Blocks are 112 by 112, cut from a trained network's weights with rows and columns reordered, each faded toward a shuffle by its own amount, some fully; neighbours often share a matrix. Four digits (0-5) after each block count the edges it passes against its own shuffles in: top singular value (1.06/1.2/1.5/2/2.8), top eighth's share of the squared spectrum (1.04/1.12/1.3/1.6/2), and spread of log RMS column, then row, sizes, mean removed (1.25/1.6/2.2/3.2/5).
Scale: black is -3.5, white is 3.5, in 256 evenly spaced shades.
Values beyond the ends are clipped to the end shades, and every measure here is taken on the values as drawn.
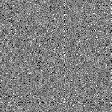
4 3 2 2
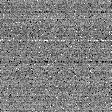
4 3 2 1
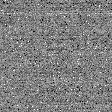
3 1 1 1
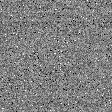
1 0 0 0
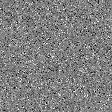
2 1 0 1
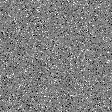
0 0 0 0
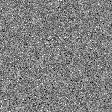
0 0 0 0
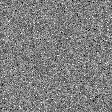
0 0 0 0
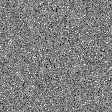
0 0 0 0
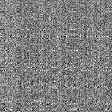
4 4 1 3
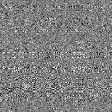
4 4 1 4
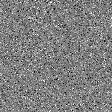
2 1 0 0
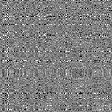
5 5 3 3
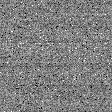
2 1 0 0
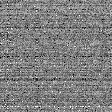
4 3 2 2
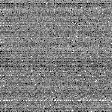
4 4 2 2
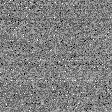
2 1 0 0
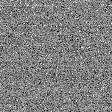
1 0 0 0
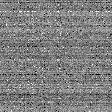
4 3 2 2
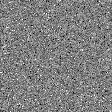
1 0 0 0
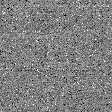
1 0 0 0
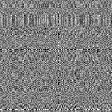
5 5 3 3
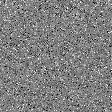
1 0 0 0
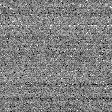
3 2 1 1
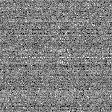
4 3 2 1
